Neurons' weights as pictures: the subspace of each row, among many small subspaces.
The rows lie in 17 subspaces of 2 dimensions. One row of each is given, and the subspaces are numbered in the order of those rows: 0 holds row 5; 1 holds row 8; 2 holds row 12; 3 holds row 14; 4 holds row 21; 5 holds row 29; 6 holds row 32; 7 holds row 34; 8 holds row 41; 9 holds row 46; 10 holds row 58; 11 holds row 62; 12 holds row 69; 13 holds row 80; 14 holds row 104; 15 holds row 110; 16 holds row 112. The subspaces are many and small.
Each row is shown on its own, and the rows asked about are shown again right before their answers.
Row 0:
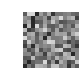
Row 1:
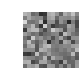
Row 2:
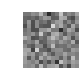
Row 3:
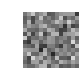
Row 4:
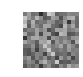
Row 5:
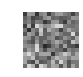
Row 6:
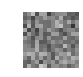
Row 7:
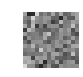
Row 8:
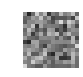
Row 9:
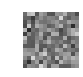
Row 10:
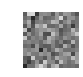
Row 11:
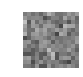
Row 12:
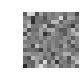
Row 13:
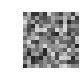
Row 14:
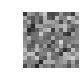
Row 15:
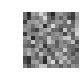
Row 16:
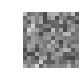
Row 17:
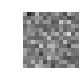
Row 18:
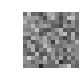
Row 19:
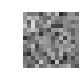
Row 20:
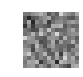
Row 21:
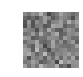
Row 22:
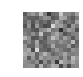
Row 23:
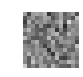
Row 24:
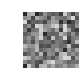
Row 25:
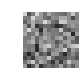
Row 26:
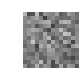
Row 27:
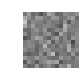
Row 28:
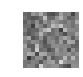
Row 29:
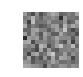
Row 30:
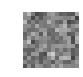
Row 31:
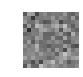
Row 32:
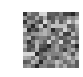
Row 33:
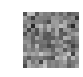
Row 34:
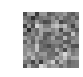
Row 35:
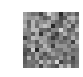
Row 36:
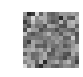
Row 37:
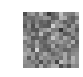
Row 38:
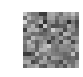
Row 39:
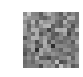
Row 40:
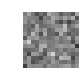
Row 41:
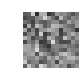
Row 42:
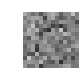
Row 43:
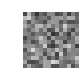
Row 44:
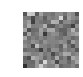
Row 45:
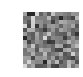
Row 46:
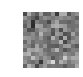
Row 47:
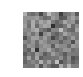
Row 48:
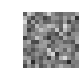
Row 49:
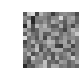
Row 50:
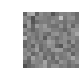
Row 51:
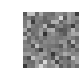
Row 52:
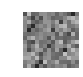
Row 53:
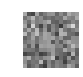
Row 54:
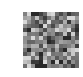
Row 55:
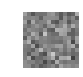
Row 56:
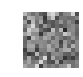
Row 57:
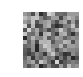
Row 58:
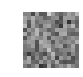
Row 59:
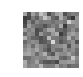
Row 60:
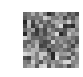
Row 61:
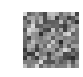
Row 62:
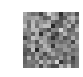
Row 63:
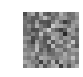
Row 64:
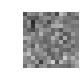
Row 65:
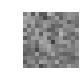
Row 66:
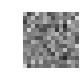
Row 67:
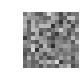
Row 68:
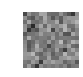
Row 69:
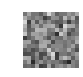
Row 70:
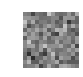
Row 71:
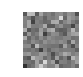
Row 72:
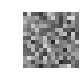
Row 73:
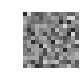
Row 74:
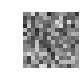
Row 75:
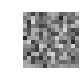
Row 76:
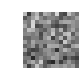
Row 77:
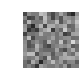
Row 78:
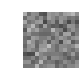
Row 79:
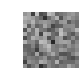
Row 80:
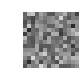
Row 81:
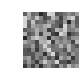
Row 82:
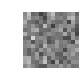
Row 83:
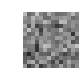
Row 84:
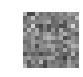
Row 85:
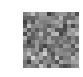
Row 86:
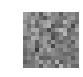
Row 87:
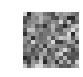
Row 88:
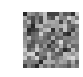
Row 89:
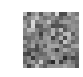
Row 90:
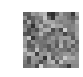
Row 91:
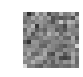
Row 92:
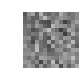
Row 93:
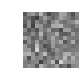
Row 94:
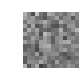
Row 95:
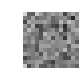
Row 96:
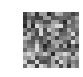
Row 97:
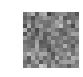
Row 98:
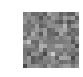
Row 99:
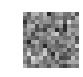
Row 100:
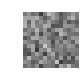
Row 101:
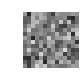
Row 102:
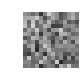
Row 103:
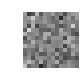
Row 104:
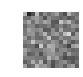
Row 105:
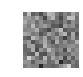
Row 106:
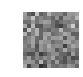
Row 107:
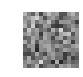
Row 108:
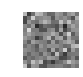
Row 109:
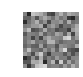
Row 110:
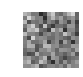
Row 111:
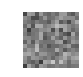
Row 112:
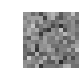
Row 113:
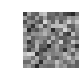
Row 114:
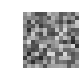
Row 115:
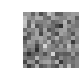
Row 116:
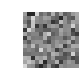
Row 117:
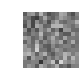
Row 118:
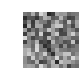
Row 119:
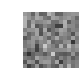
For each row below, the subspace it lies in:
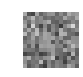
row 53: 12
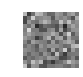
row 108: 7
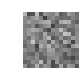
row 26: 14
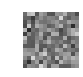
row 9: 13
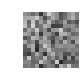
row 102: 4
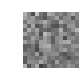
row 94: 8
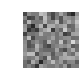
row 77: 15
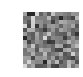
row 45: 5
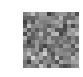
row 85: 13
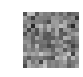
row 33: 12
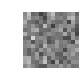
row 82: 15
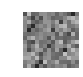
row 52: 15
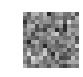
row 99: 13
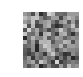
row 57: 7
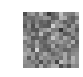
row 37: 11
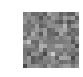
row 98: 1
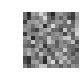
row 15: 15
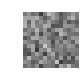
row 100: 4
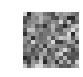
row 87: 3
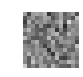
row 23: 10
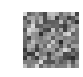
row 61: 3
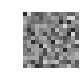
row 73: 16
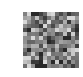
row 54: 6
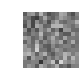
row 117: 4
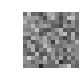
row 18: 16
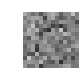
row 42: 16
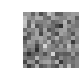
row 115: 0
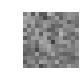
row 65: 8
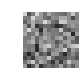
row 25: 0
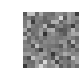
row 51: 2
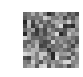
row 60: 12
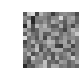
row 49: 5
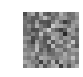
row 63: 14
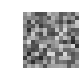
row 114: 5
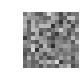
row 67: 11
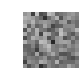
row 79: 8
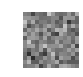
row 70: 13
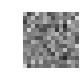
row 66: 10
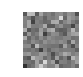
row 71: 2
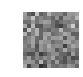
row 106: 10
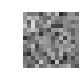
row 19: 9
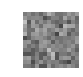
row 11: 12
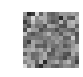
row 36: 2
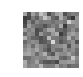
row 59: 8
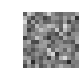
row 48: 12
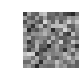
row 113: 6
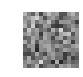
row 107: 4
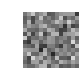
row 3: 1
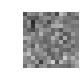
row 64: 9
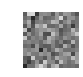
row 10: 1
